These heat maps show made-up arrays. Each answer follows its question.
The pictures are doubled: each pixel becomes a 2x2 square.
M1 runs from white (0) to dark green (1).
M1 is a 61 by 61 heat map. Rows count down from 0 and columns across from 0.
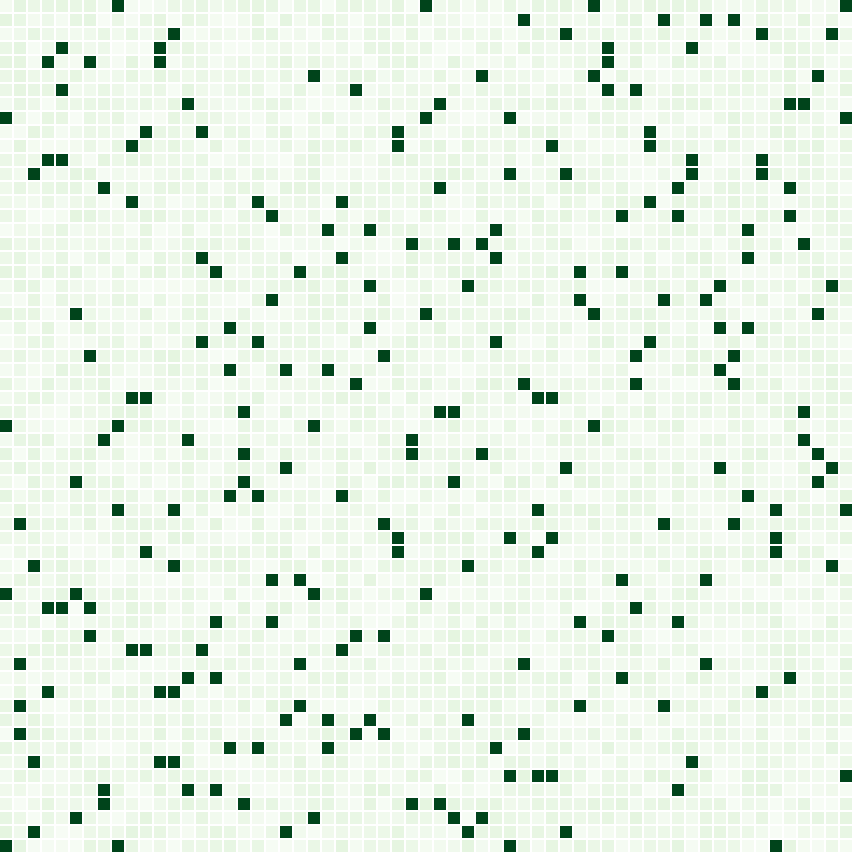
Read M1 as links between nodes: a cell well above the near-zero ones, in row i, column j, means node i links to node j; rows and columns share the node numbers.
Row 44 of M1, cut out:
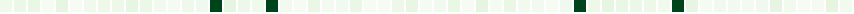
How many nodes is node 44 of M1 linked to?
4
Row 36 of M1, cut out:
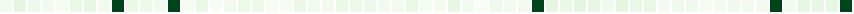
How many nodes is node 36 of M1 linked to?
5
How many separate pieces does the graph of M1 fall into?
1
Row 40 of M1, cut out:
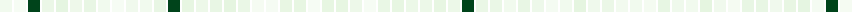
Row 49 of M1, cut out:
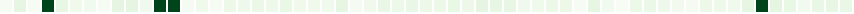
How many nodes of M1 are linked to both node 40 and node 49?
1
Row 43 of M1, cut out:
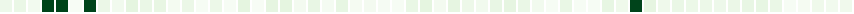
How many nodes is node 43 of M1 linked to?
4
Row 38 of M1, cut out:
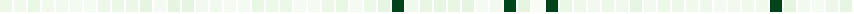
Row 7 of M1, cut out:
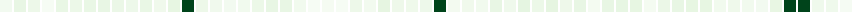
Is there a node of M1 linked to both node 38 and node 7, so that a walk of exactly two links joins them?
no
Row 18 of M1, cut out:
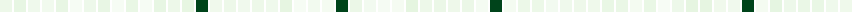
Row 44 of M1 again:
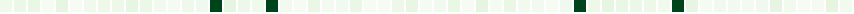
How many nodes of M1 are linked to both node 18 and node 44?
0
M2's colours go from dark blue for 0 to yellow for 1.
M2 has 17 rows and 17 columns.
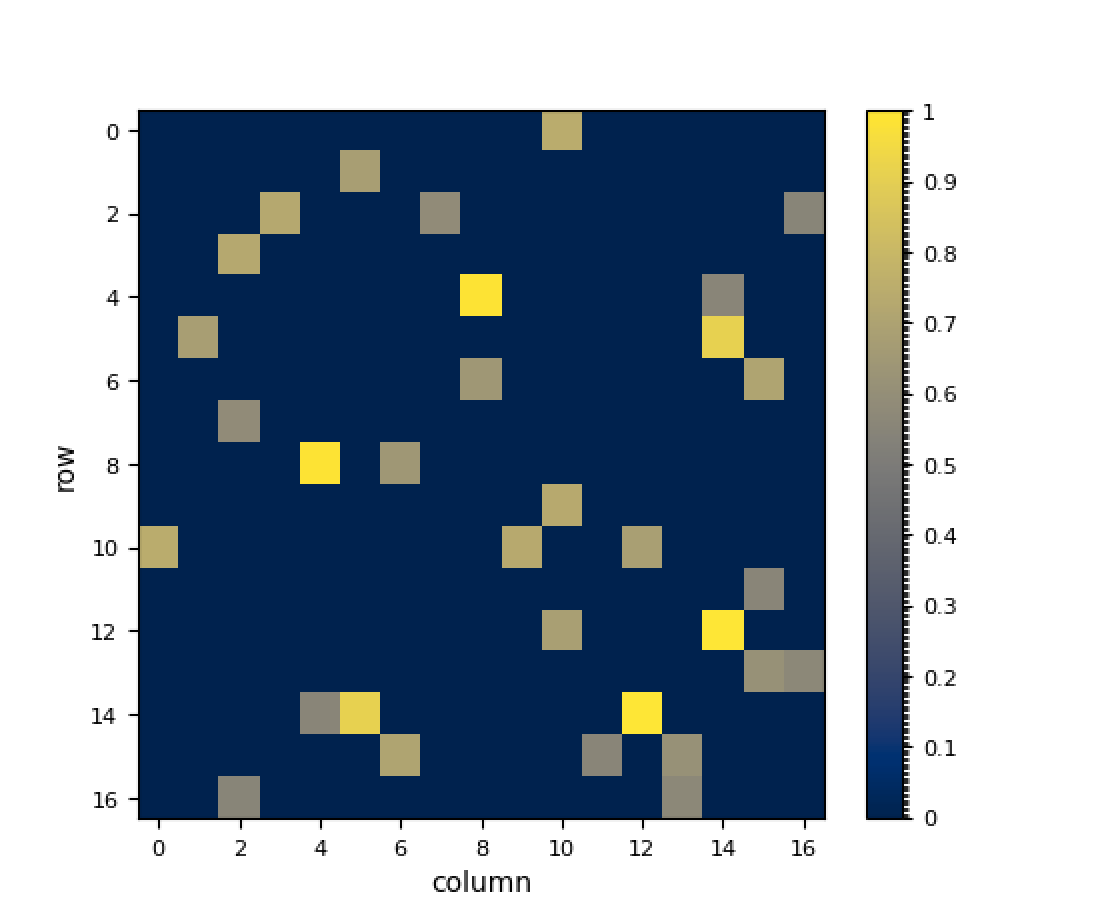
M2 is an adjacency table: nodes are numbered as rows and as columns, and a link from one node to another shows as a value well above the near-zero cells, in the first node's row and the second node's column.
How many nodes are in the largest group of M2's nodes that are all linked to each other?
2
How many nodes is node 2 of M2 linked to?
3
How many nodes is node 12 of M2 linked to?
2
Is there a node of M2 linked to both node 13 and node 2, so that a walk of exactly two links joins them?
yes
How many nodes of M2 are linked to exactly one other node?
6
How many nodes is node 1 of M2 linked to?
1
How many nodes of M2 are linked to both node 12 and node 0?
1
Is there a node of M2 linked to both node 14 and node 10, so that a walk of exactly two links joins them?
yes
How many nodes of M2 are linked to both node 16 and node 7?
1
